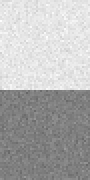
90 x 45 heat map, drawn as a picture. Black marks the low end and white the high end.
It is made of 2 by 1 panels. Panel 1,1: very high, fine-grained, faint in contrast. Panel 2,1: middling, fine-grained, faint in contrast.
